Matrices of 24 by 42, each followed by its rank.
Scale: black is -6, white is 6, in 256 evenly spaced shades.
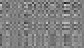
two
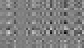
two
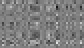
three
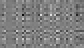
two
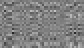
three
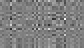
two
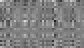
two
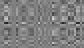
two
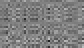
three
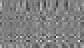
three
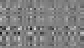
two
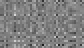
three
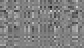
three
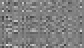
three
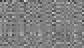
three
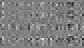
three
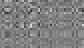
three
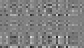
two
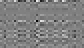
two
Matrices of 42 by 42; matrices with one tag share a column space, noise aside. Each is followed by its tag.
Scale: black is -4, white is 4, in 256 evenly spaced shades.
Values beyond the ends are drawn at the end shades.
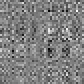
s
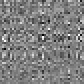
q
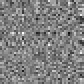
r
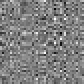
r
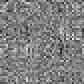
s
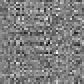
r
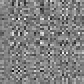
r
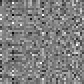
r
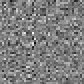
r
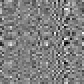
r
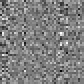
r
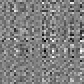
s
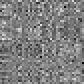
s
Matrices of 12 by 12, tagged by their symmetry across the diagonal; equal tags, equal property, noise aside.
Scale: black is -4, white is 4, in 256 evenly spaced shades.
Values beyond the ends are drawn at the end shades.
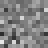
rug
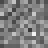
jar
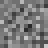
jar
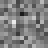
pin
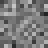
jar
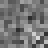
jar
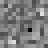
jar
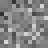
jar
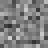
pin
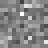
rug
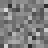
pin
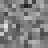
pin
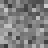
pin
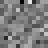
rug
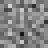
rug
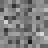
rug
